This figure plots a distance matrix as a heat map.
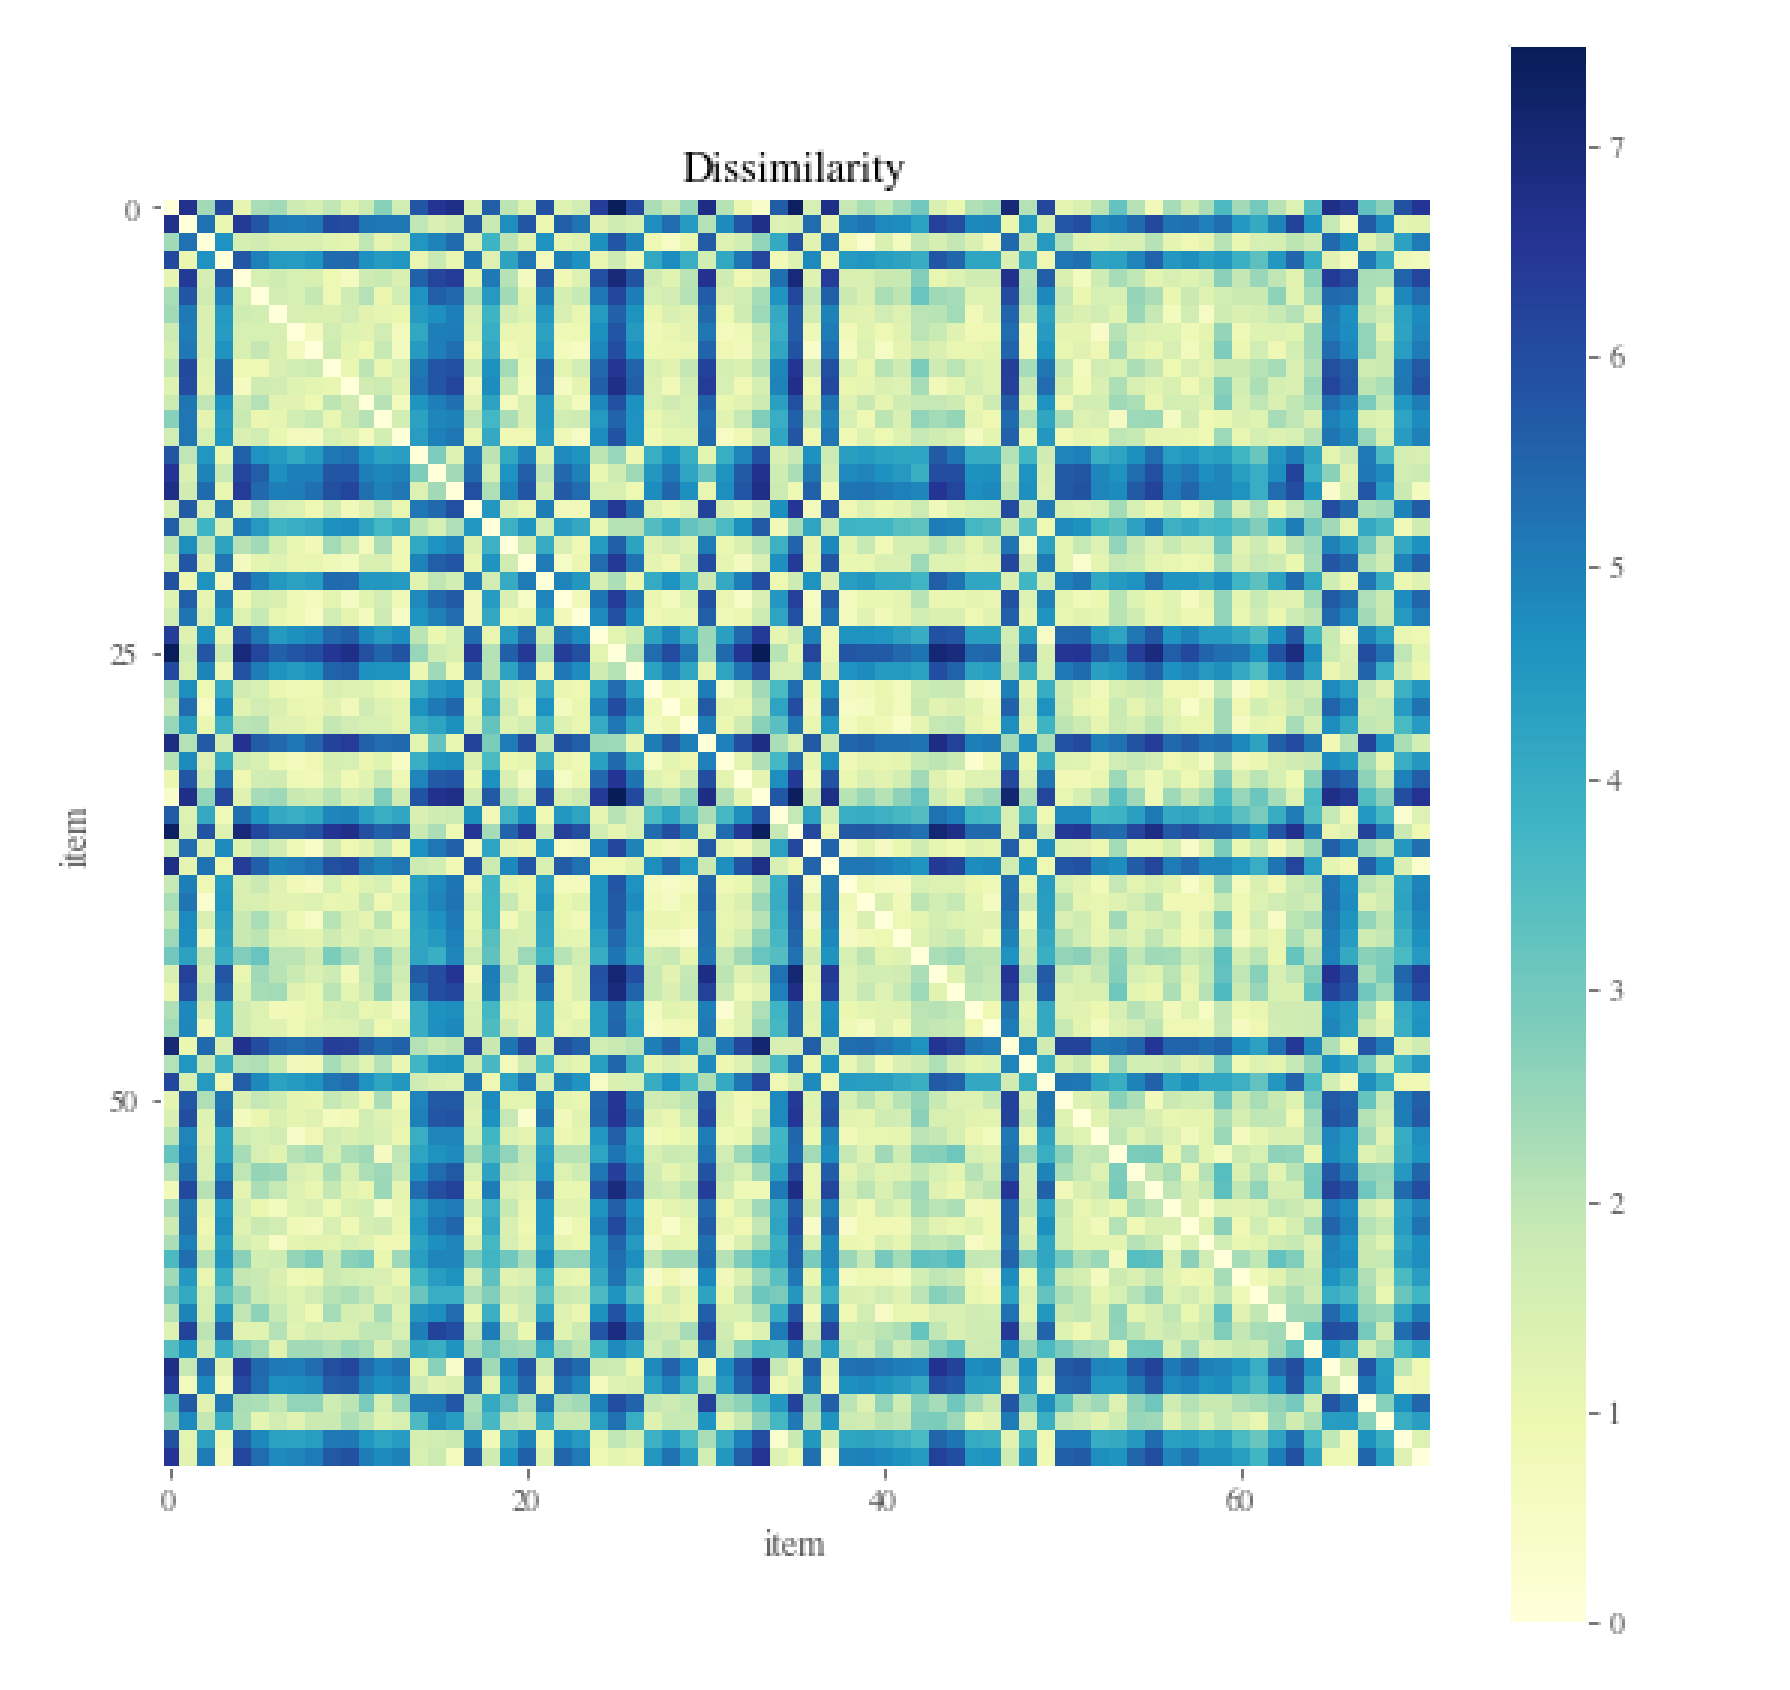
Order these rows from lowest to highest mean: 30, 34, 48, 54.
48, 54, 34, 30
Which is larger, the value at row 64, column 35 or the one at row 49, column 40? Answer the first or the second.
the first
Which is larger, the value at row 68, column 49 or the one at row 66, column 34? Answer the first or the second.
the first
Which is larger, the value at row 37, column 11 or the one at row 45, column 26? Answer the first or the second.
the first
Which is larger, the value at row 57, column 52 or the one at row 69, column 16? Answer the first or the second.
the second
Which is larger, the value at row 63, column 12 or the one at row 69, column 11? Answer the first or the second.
the second
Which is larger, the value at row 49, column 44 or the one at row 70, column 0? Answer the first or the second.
the second
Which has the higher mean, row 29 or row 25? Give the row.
25
